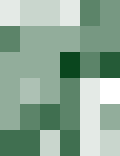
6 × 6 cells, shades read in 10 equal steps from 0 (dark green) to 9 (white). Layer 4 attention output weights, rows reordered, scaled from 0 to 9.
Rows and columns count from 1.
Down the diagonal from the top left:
8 5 5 3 8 7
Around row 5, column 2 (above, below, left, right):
6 2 5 2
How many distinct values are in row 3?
4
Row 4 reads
5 6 5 3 8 9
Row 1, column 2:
7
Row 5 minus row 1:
-3 -4 -5 -5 5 1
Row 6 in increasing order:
2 2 2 7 7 8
